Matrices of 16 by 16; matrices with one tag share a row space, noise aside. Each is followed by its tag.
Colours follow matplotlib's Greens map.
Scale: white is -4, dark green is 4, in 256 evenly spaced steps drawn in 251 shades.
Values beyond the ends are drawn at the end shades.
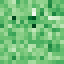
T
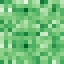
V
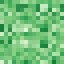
V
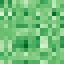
V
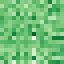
T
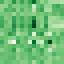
T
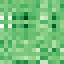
V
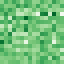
V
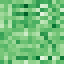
V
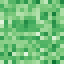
V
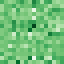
T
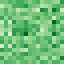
V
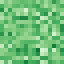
V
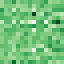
T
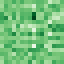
T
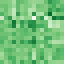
T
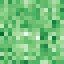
V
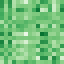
V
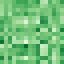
V
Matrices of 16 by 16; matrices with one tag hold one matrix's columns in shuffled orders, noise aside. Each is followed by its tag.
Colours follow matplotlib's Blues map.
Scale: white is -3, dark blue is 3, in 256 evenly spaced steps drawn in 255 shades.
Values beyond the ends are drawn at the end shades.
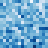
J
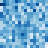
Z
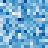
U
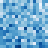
J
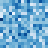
U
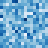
U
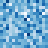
U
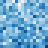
J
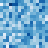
Z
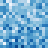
J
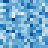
U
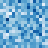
U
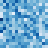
U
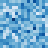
U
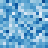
U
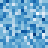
U
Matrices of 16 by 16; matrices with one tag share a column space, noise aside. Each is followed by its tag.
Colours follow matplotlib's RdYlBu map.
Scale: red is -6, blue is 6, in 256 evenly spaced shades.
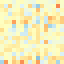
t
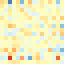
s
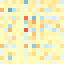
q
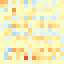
s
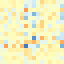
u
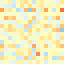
q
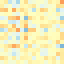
q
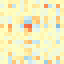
t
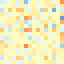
q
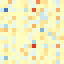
q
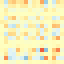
s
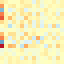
u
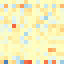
t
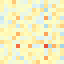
u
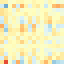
t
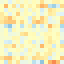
t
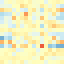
u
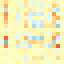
u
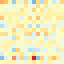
s
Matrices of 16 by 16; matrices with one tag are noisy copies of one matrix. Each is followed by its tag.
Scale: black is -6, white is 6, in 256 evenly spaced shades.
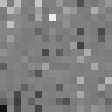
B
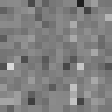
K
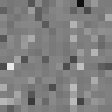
K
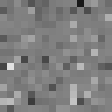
K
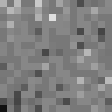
B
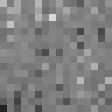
B
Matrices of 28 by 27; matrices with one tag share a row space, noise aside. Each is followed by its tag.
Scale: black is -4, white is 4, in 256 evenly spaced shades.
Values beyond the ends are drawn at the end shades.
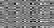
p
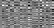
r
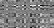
p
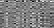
p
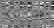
r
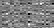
r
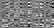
r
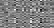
p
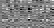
r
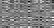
r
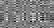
p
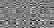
p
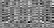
r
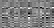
r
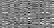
r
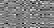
p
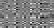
p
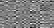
p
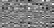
r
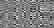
p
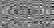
r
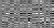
r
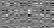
r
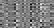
p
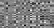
p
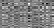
r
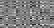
p
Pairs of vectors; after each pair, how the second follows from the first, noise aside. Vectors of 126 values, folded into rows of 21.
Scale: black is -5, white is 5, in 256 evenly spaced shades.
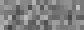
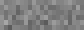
shrunk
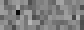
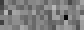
reversed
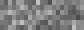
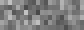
wrapped around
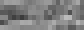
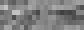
reversed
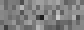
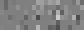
partly zeroed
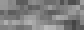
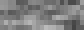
copied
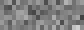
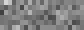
reversed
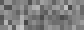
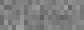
shrunk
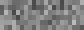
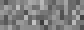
wrapped around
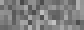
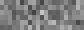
copied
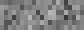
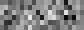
scaled up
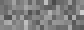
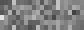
reversed
